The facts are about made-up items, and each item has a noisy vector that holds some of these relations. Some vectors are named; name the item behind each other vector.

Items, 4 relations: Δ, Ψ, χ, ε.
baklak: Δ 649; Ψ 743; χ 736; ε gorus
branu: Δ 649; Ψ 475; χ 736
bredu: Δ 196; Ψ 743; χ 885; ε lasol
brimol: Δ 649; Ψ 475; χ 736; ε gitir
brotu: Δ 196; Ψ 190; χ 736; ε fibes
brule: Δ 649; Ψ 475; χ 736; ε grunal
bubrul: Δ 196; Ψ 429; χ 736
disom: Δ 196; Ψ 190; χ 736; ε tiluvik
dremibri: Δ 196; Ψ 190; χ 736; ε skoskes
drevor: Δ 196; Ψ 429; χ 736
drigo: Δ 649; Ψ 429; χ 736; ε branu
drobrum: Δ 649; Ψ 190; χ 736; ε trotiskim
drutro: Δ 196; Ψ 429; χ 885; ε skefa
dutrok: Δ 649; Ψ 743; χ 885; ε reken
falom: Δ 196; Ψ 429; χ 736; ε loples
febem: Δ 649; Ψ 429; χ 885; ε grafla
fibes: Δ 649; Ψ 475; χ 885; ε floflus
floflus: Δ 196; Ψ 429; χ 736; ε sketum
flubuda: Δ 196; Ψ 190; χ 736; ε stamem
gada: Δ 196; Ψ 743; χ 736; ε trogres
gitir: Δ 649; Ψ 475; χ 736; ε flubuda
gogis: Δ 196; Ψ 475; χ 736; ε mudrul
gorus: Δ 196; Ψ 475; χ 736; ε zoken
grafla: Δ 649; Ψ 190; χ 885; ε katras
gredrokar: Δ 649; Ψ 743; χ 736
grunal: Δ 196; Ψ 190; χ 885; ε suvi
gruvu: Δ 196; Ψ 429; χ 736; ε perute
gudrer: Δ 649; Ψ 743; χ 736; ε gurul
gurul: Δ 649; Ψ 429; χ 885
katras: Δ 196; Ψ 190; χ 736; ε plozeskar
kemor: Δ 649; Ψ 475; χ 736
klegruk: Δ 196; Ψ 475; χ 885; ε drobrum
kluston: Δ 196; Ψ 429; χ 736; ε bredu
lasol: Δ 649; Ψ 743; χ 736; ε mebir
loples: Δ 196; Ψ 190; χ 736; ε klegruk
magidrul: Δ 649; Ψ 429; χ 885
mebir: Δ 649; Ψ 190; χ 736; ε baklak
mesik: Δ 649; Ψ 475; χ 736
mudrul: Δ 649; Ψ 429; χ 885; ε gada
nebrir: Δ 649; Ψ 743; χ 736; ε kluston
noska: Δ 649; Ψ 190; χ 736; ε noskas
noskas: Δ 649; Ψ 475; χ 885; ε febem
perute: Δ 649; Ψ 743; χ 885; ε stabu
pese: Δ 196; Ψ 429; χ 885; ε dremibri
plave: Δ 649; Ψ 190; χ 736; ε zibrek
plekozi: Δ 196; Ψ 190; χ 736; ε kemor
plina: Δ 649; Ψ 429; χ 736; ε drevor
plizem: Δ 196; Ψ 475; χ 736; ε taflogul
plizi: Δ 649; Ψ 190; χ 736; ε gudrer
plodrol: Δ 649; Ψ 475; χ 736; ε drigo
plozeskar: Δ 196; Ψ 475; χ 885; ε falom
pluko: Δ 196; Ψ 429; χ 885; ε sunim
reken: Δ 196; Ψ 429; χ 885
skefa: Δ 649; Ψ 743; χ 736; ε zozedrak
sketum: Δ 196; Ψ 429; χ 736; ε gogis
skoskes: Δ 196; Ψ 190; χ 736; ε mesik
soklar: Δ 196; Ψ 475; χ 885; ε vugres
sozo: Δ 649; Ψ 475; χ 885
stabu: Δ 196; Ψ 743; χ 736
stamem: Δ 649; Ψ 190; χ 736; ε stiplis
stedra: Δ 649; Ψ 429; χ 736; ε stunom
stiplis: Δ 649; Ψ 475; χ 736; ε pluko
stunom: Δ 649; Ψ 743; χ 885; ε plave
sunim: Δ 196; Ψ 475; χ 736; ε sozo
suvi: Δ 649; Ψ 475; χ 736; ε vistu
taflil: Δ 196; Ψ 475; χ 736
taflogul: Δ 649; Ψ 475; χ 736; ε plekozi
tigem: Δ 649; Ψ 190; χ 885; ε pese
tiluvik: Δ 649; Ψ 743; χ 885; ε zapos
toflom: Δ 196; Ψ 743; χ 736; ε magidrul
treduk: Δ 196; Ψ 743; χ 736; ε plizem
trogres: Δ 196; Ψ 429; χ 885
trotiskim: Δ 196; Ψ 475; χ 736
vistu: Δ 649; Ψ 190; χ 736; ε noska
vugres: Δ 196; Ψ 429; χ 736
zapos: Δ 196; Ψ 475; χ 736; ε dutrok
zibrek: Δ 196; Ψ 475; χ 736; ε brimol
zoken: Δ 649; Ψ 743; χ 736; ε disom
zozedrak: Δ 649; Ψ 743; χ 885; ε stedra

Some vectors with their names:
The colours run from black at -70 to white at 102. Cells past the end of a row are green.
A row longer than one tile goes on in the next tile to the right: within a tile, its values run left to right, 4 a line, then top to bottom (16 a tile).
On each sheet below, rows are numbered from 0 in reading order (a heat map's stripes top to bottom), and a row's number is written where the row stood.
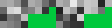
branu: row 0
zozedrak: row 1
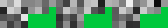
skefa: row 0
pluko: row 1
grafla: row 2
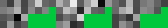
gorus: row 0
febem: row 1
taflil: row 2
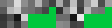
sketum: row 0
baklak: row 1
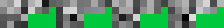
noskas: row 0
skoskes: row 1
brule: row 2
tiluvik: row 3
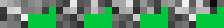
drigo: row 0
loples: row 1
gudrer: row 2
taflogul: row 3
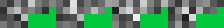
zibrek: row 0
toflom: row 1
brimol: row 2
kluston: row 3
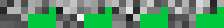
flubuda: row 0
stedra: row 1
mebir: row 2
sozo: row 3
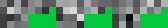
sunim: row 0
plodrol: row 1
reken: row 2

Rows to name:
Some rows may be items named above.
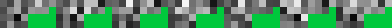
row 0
disom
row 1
bredu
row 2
plozeskar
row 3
plekozi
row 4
falom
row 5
plina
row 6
drutro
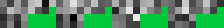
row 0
pluko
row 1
trogres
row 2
lasol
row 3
trotiskim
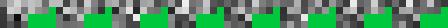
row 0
tigem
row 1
stiplis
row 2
lasol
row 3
drobrum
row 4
zibrek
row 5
gruvu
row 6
loples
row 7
falom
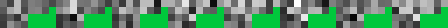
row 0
taflil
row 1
gogis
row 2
pluko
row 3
febem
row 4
magidrul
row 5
treduk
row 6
zapos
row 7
plave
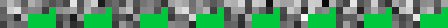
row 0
mesik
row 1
klegruk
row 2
taflil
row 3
plodrol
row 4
gurul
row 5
perute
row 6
katras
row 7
gredrokar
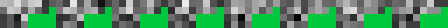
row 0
fibes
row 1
plizem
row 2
trotiskim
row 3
loples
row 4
pese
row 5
zapos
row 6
mesik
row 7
grunal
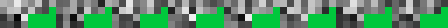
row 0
mudrul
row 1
soklar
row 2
drobrum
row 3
nebrir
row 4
zoken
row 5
stamem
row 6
brotu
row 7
trotiskim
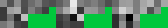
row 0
vugres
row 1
gada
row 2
pese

